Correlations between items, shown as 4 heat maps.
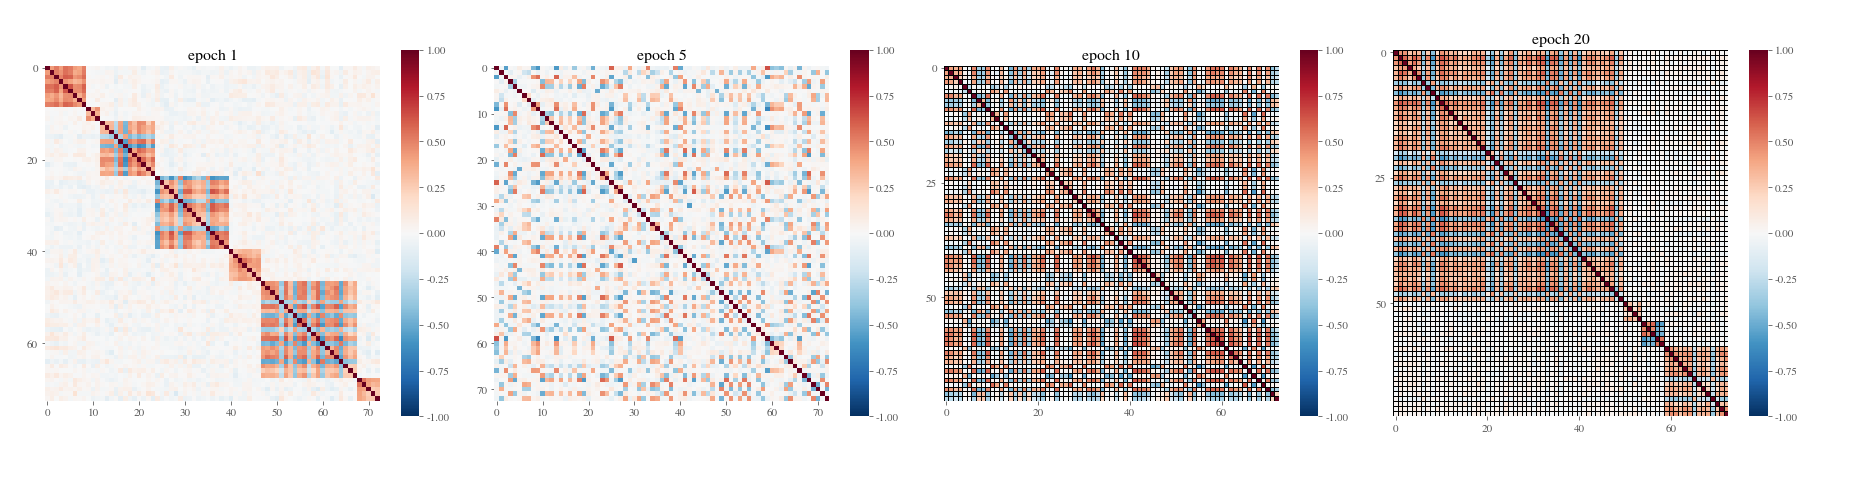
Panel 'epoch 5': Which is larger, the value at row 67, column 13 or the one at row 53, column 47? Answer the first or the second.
the second
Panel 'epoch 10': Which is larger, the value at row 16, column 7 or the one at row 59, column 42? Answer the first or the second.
the second
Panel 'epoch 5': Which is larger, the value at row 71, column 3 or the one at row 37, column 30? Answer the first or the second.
the first
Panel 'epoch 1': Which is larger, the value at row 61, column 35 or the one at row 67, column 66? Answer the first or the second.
the second
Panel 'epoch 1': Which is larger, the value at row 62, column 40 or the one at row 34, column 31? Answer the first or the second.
the second
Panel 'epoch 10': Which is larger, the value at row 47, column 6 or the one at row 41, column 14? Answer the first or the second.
the first
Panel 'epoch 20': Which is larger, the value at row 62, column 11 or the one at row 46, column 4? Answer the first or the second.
the second
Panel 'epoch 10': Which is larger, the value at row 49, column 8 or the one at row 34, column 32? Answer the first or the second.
the first
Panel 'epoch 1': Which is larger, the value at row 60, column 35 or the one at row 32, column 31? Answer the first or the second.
the second
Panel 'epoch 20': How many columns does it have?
73
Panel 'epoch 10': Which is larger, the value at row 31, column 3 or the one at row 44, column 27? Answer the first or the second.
the first
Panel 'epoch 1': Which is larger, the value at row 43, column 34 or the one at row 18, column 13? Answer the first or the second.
the second
